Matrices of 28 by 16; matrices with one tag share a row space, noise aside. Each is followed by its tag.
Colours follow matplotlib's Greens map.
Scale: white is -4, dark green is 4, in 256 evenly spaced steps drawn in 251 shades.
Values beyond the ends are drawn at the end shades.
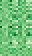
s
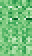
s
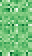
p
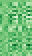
s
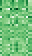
p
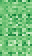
s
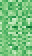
s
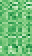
s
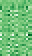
p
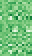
s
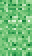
s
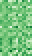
s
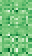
p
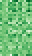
s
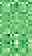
p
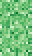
p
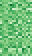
s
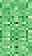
p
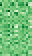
p
